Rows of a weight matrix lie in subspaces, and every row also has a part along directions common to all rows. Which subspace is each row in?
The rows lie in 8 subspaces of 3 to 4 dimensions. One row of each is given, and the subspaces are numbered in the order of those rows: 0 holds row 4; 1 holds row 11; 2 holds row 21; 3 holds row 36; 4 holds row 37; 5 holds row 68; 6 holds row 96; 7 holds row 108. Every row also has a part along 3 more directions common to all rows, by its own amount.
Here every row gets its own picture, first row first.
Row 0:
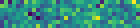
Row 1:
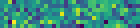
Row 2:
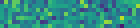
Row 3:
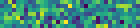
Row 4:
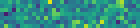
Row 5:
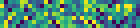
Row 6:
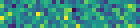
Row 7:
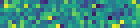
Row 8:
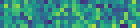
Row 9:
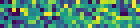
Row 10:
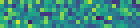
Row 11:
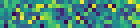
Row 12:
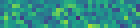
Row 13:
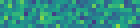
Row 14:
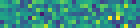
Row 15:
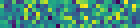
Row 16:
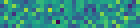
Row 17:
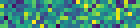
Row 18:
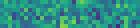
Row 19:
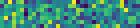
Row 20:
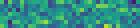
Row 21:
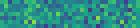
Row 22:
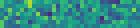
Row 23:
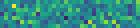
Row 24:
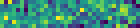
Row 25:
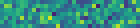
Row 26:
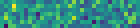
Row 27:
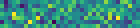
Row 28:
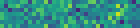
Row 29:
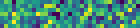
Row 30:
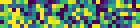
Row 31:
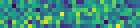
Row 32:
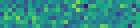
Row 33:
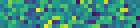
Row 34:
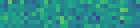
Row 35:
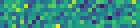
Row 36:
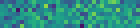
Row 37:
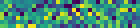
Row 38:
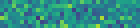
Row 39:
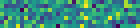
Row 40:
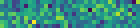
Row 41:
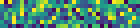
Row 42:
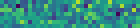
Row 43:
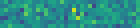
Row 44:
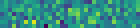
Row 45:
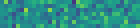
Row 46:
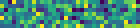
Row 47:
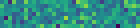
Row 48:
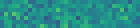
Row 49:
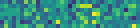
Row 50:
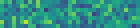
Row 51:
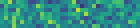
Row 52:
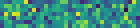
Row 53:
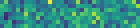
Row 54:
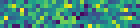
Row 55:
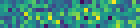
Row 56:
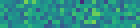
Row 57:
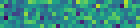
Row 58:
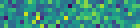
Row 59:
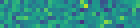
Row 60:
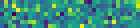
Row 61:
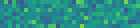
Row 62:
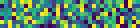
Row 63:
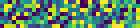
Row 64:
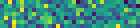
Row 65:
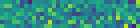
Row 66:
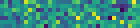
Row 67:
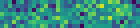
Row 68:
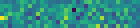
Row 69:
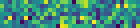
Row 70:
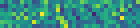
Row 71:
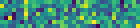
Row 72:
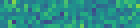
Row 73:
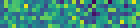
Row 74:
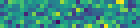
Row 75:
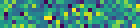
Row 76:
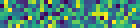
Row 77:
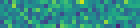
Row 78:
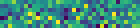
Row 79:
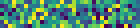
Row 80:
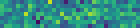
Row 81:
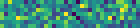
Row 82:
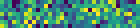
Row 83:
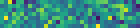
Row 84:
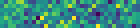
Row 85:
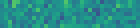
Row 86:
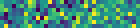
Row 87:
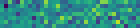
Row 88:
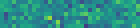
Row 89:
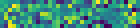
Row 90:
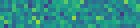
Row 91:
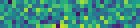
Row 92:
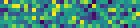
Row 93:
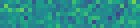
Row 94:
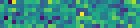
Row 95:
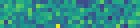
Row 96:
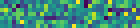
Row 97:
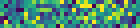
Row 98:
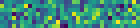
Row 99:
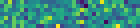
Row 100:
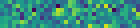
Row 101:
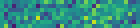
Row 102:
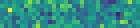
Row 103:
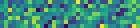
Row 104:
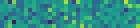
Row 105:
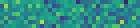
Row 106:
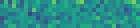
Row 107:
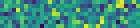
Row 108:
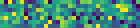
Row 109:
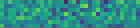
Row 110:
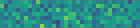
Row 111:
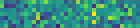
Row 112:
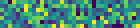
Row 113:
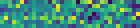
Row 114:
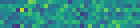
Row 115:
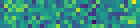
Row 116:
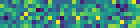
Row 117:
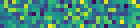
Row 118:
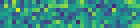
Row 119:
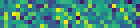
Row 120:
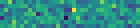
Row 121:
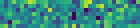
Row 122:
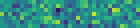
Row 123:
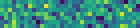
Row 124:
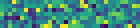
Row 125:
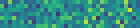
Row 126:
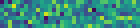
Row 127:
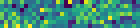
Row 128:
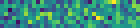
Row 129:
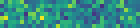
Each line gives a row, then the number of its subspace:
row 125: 2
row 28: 6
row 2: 4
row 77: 5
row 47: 7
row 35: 2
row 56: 6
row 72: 4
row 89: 0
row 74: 0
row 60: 7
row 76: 7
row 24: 0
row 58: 6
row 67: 3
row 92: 6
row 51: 3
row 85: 2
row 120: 5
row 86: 0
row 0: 5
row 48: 1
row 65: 2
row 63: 4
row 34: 2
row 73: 6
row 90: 0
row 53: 0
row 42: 6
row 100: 1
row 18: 7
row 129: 5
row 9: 3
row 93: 6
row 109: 4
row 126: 3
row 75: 4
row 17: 2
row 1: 5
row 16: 7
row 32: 6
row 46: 5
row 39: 3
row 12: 1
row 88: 4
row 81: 4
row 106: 5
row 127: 3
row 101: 0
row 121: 0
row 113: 6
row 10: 3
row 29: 0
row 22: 3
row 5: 7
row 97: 5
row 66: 4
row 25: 1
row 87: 2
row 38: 5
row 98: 2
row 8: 1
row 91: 5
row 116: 7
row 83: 0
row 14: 2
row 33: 6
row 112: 5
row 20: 0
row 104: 4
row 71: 7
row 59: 4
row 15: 3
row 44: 7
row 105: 2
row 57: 1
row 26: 0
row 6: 5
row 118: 1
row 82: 2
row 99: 4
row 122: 1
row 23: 7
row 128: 3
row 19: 7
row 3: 6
